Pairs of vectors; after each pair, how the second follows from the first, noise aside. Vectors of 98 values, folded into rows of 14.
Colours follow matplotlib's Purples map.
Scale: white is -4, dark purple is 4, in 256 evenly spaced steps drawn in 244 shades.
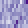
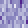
shuffled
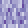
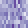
shuffled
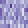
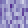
sign-scrambled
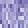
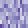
sign-scrambled
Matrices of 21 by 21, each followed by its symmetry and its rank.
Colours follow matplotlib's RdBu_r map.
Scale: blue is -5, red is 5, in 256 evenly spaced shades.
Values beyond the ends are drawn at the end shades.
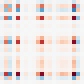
symmetric, rank one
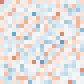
symmetric, full rank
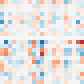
neither, rank three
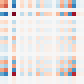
symmetric, rank one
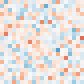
neither, full rank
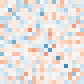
symmetric, full rank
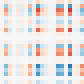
neither, rank one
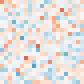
neither, full rank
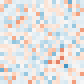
symmetric, full rank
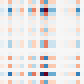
neither, rank one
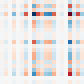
neither, rank one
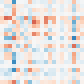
neither, rank three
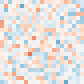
neither, full rank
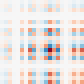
symmetric, rank one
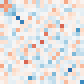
symmetric, full rank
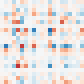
neither, rank three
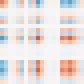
symmetric, rank one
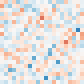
neither, full rank
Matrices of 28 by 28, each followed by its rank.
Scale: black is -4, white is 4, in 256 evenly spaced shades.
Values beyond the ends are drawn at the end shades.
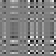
one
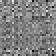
five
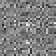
five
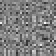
five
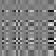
one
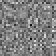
five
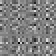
three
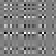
one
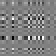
one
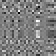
three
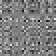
three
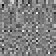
five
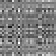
three
